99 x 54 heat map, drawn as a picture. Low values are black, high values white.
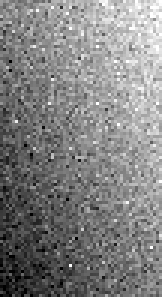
Ninth with the lowest average: bottom left. Stripes: none. Mirror symmetry: none. Slope: up to the top right. Ninth with the highest average: top right.
